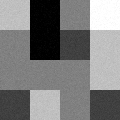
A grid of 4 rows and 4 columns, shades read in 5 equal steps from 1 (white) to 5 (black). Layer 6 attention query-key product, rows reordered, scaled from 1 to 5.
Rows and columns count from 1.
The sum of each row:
11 14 11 13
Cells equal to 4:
3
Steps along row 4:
down up up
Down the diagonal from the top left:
2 5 3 4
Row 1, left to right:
2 5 3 1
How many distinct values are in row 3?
2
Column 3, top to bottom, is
3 4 3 3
